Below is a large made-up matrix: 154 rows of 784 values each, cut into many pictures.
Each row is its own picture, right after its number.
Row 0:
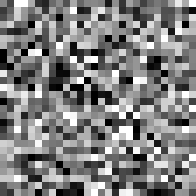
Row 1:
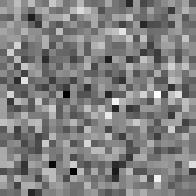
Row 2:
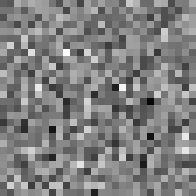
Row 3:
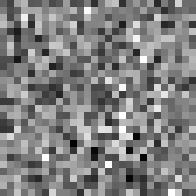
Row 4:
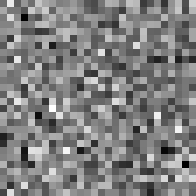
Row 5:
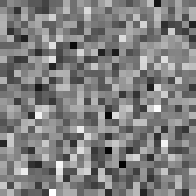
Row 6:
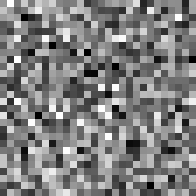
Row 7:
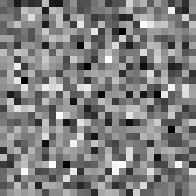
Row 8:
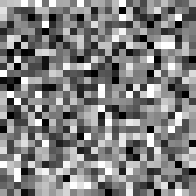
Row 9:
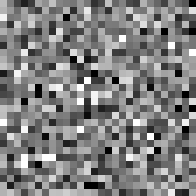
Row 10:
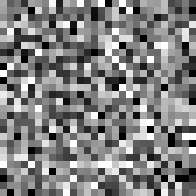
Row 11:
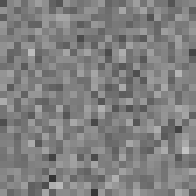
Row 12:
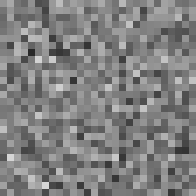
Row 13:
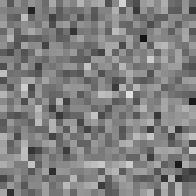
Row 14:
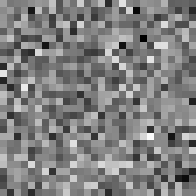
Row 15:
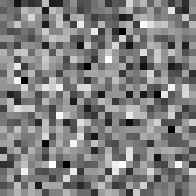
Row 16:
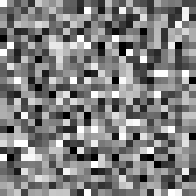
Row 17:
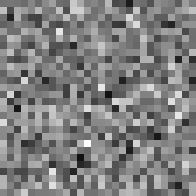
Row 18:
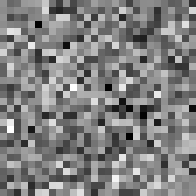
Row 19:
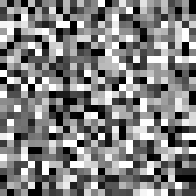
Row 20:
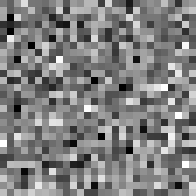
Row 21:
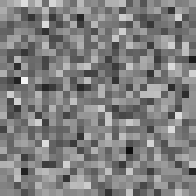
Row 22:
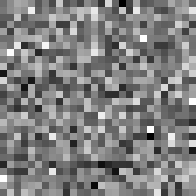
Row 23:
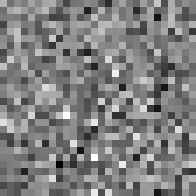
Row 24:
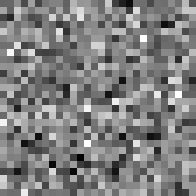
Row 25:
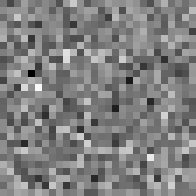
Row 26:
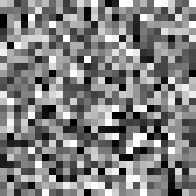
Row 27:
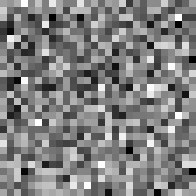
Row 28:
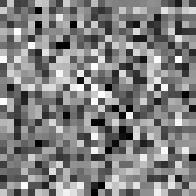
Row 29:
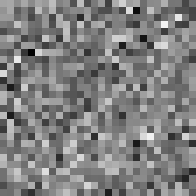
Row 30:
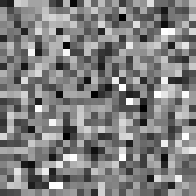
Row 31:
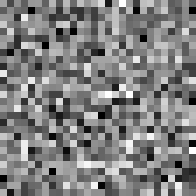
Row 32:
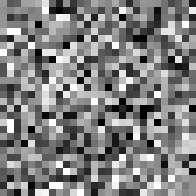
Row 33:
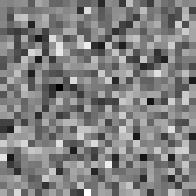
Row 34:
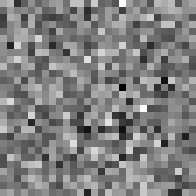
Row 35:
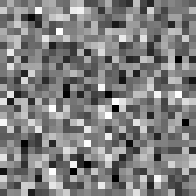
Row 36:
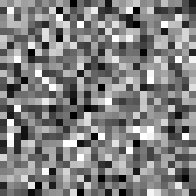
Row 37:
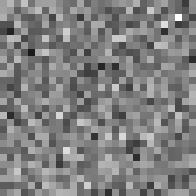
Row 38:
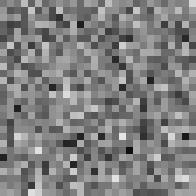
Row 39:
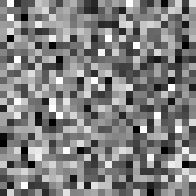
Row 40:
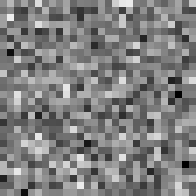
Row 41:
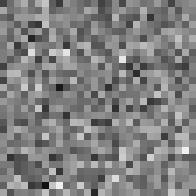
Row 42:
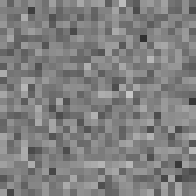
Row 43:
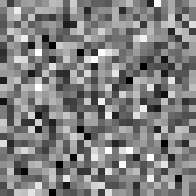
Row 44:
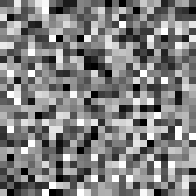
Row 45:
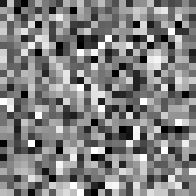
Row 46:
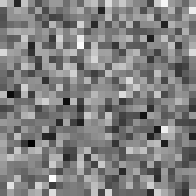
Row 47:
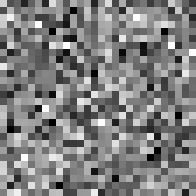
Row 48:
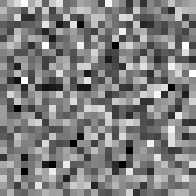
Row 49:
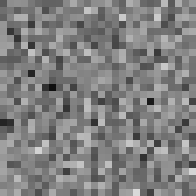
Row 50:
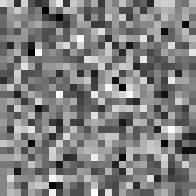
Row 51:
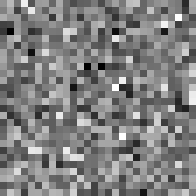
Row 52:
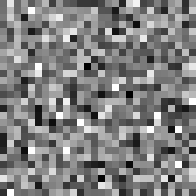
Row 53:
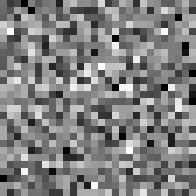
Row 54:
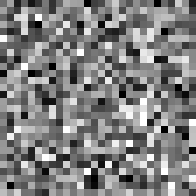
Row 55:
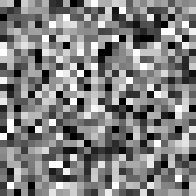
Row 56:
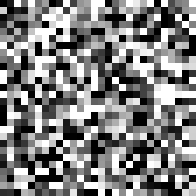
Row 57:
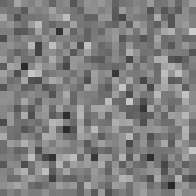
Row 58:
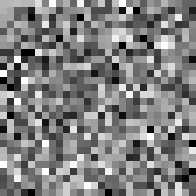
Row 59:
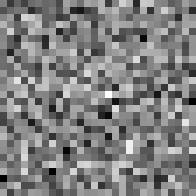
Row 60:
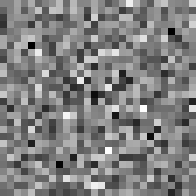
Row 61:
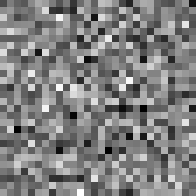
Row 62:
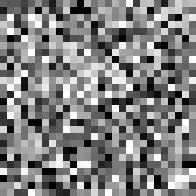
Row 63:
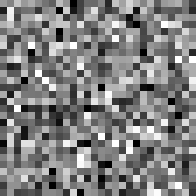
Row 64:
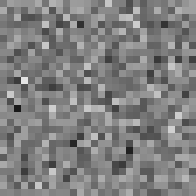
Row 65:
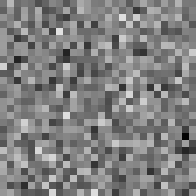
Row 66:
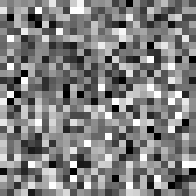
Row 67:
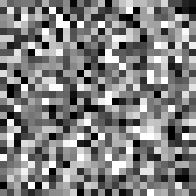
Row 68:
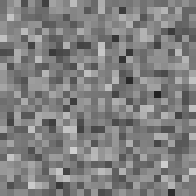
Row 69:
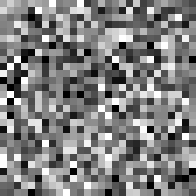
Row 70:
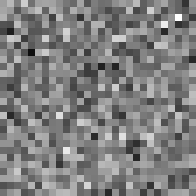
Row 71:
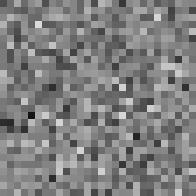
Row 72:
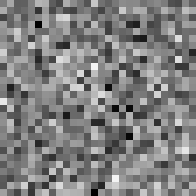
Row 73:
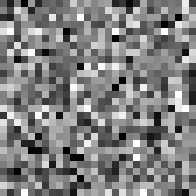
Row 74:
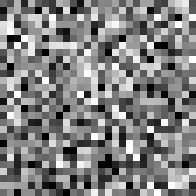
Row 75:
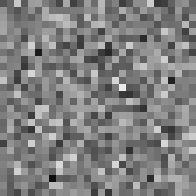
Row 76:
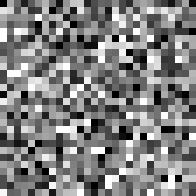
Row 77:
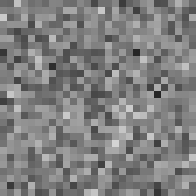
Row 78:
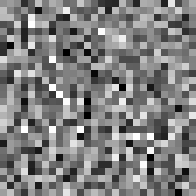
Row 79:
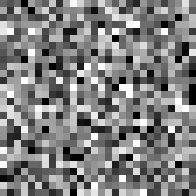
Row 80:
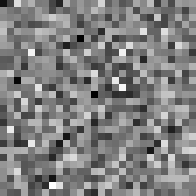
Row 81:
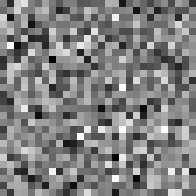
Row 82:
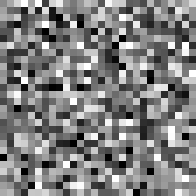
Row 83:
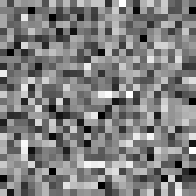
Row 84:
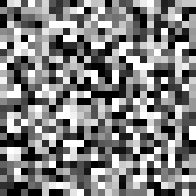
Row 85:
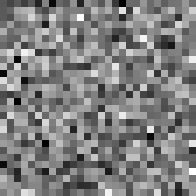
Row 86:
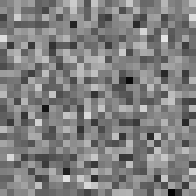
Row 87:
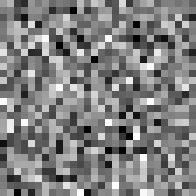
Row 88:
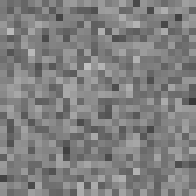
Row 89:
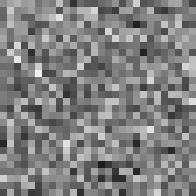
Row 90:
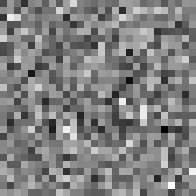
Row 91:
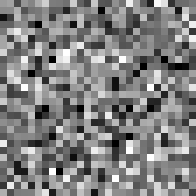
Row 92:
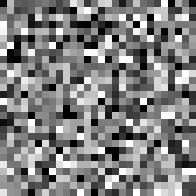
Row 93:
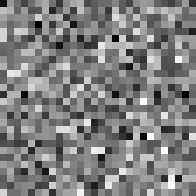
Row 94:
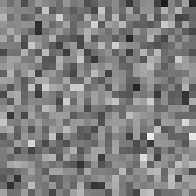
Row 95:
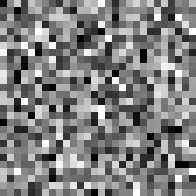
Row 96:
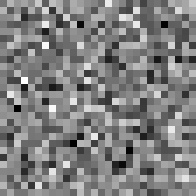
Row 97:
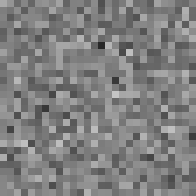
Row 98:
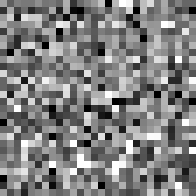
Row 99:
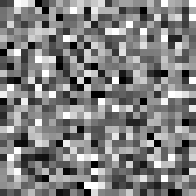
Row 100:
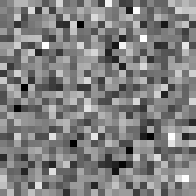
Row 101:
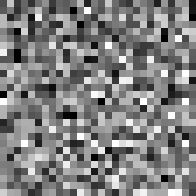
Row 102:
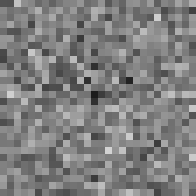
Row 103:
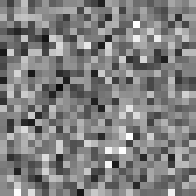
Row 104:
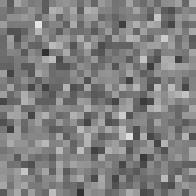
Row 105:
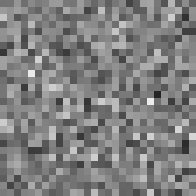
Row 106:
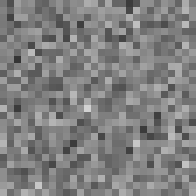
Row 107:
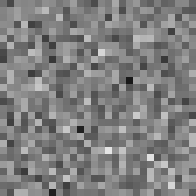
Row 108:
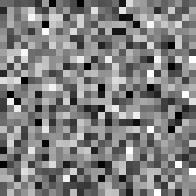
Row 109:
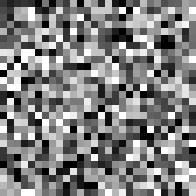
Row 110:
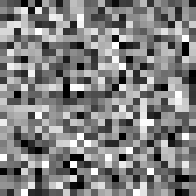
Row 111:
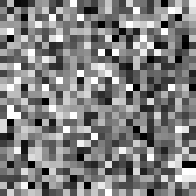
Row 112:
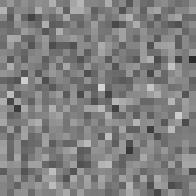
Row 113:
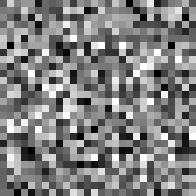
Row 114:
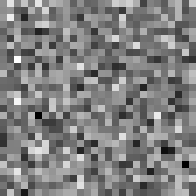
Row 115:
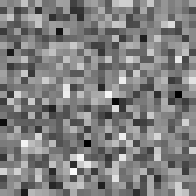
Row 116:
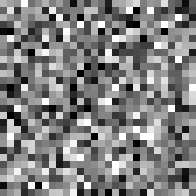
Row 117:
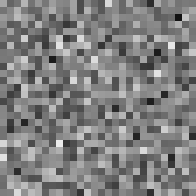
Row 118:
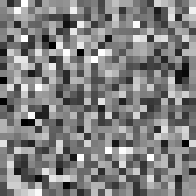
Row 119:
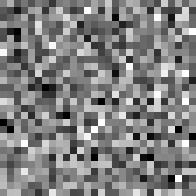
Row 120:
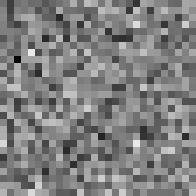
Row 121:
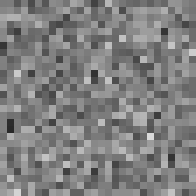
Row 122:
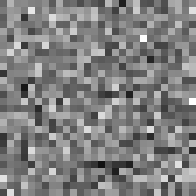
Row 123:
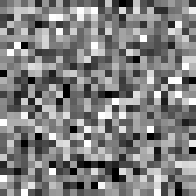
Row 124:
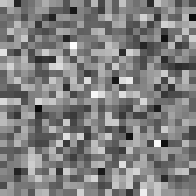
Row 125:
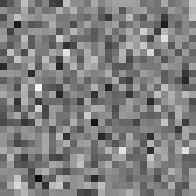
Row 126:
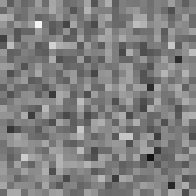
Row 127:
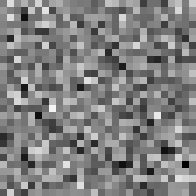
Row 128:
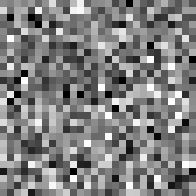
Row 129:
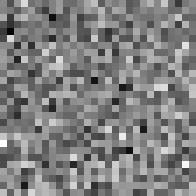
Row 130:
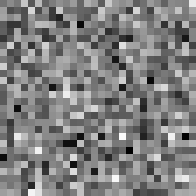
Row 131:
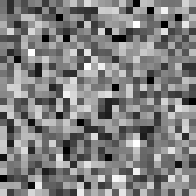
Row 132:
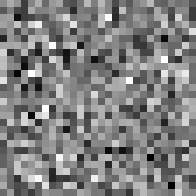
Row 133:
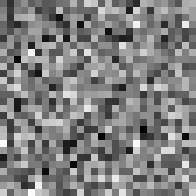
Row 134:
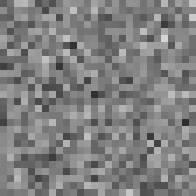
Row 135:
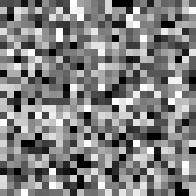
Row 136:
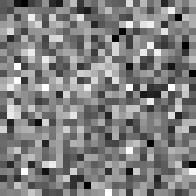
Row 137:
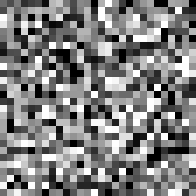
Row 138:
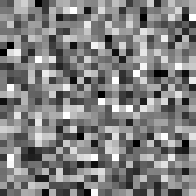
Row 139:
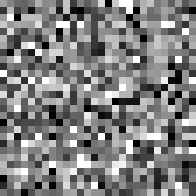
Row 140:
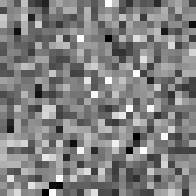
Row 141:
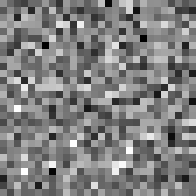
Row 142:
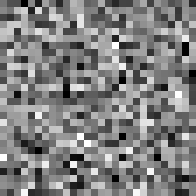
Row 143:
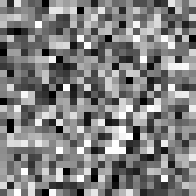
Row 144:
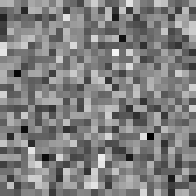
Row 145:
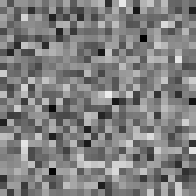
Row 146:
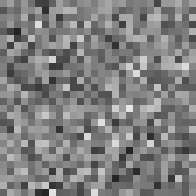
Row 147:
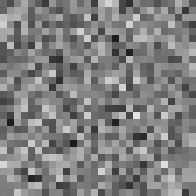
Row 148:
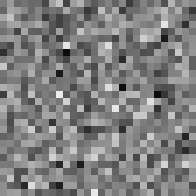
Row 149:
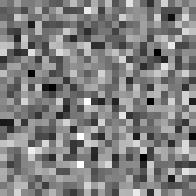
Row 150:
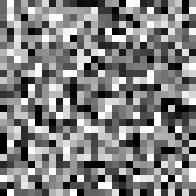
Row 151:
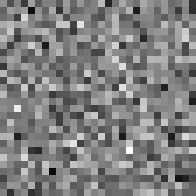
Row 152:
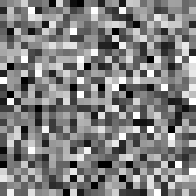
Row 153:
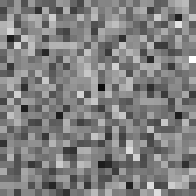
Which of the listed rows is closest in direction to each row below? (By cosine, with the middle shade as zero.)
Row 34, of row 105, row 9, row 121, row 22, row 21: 105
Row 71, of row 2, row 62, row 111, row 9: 2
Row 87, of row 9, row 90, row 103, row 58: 9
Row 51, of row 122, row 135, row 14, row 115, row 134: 115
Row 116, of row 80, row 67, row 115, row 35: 67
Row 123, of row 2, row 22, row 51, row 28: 22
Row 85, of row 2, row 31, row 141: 2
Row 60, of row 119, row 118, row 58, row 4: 118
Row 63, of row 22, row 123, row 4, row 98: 98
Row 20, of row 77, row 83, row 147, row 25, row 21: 21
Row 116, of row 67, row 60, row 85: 67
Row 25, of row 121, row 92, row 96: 92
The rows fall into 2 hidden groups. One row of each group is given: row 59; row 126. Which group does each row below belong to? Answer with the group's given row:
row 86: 126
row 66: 59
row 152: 59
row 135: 59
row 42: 59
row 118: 126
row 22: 59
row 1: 59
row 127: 59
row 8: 59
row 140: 126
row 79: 59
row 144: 126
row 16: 126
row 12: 126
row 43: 126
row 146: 126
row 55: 126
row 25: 126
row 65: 126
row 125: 126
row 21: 59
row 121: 126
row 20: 59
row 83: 59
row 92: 126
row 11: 126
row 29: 59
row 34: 126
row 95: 126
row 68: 126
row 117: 126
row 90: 126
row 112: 59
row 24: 59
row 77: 126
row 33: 126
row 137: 126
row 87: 126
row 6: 59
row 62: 59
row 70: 59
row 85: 59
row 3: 126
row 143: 126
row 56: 126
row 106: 59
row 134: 126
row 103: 126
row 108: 59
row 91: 126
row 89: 59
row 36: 59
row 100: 59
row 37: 59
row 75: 126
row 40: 59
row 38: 59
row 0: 126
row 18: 126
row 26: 126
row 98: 59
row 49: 126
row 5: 126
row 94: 126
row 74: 59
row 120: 59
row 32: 126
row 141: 59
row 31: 59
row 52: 59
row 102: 126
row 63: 59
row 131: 59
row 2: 126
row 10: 59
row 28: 126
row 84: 126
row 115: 59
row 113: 126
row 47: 126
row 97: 126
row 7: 59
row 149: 126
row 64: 59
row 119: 126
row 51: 59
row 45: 126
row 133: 59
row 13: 59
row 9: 126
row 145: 59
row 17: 59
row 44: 126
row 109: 59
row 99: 126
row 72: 126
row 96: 59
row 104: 126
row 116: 59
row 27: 59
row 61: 126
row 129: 59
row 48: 59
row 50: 126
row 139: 59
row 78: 126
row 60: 126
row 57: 126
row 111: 59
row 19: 59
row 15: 59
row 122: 59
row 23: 126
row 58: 59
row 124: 126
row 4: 59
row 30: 126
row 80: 126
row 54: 126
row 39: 59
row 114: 59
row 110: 59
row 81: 126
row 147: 126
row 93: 126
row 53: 59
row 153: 59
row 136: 59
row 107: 126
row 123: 59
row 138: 126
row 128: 59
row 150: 59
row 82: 59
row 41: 126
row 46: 126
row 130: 59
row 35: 59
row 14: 59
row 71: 126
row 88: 59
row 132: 126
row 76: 126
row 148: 126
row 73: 59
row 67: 59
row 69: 59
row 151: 59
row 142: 59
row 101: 126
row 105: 126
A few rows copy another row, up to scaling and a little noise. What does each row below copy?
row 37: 70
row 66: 128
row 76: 93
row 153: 74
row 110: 142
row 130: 38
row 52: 150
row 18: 32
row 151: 19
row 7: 15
